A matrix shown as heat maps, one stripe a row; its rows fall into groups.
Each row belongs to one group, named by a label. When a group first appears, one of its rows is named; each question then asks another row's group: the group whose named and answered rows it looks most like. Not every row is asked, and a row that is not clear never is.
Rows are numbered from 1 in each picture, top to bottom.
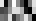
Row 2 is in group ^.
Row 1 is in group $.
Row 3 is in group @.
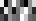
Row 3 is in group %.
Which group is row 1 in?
$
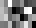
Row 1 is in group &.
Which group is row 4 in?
@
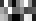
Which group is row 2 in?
&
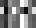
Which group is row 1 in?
%
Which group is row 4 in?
%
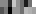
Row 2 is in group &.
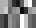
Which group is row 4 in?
%
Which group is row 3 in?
%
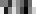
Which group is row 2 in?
$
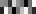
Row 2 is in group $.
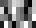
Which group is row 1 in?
^
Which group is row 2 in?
$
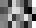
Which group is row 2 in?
^
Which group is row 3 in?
@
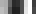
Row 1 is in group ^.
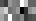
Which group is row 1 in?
%
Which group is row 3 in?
&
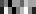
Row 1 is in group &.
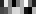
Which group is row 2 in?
^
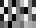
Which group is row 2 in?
$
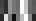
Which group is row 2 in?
%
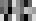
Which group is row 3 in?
$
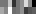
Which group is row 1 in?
@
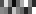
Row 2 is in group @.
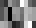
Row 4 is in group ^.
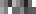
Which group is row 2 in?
&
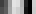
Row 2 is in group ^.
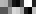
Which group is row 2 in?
^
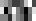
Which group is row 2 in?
$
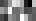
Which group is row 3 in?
%
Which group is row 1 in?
^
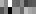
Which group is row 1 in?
&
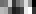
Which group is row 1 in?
@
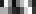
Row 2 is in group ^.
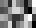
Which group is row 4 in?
@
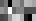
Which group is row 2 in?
&
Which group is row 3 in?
^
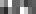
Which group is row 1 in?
&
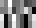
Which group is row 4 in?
$
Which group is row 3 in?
$
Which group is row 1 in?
&
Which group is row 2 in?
@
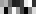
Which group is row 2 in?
$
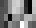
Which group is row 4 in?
%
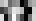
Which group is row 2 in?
^
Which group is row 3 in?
$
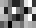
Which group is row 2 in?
$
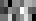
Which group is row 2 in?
%
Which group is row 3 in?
@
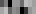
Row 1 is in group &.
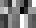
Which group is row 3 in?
%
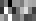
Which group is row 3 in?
&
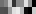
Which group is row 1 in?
@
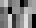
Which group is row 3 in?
@
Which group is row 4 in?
@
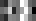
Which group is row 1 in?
%
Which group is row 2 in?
@
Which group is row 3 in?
%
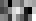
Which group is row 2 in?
^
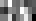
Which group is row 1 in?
&
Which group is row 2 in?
%
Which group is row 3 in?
@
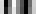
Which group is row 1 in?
$
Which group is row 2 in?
$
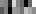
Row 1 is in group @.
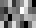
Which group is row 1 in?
@
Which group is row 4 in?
$
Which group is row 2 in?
%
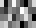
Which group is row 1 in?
$
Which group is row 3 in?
@
